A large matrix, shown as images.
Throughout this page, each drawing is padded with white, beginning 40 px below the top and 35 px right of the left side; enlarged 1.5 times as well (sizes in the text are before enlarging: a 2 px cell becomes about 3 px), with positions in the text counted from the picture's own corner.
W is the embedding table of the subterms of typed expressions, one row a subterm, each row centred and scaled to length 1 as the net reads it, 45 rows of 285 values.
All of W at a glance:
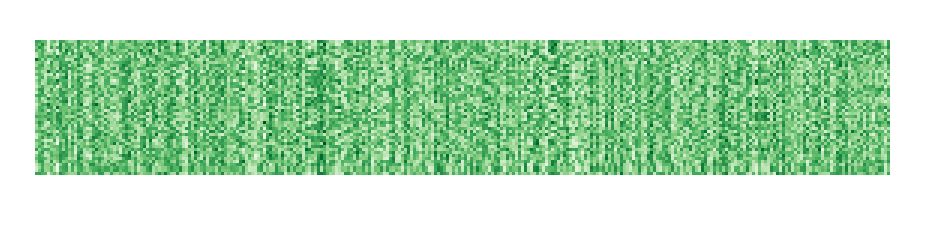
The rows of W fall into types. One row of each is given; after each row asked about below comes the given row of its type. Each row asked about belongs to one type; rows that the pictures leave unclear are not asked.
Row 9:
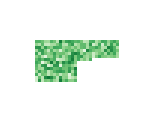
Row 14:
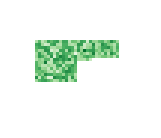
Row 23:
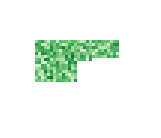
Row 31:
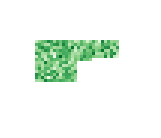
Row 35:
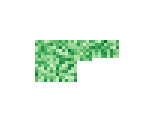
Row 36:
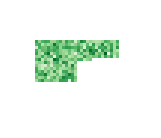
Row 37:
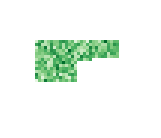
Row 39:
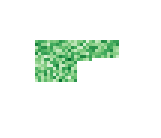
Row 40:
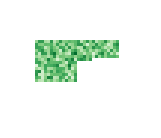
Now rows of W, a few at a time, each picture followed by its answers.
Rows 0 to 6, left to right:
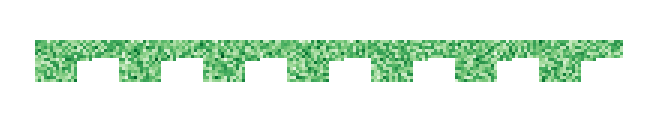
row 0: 39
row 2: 40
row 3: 36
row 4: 23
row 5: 37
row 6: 39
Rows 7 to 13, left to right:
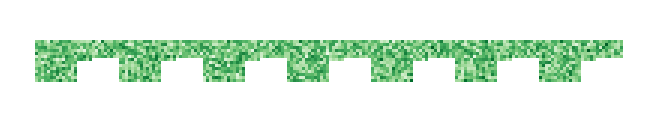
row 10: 14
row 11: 35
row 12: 14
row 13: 14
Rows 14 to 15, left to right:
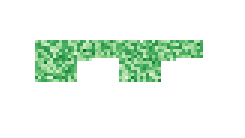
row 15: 23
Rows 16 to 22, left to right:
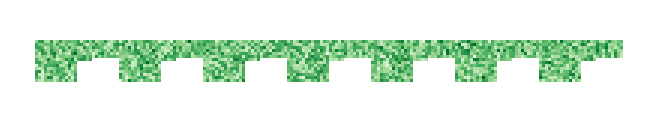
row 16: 40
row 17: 37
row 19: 14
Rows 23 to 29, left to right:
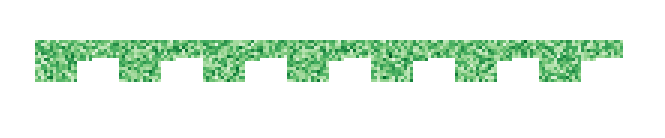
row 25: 39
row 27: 40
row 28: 35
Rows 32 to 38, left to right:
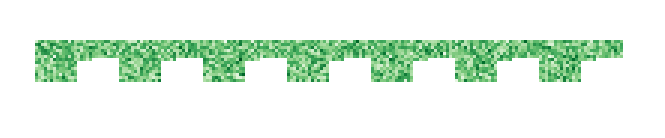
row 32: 23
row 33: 35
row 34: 9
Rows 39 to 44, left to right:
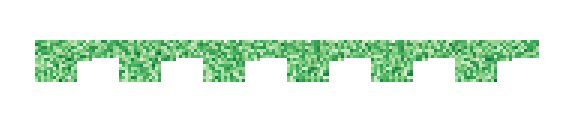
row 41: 23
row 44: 39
